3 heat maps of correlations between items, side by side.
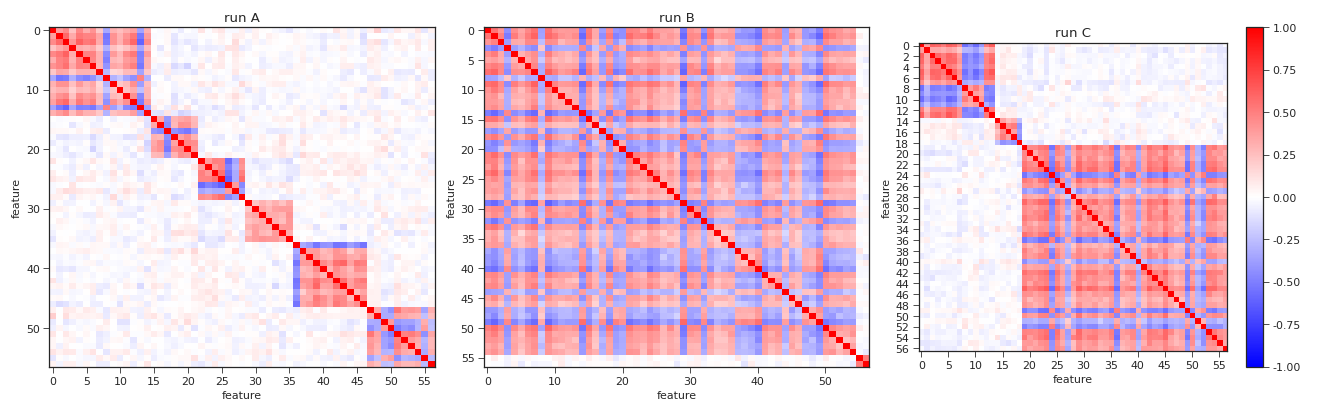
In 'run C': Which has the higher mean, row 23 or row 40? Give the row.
23
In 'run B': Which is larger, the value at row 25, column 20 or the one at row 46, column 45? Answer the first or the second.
the second
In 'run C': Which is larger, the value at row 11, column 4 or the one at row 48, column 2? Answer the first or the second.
the second
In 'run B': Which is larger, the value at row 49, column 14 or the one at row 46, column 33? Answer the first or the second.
the first
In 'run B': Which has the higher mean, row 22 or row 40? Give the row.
22
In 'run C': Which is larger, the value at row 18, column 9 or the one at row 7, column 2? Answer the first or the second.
the second
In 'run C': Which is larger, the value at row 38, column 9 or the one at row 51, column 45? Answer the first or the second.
the first
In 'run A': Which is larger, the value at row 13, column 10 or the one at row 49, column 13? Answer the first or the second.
the second
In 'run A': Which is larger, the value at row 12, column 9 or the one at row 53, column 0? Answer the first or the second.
the first
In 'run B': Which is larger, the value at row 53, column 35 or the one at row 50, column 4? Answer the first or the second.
the second
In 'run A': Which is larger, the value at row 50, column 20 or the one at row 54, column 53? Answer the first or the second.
the second
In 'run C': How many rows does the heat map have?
57
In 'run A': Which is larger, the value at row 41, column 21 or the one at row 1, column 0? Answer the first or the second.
the second
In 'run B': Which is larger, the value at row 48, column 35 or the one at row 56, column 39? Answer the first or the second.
the second
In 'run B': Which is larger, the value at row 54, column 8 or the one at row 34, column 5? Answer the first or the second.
the second
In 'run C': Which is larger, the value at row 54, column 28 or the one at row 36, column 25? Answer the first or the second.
the first
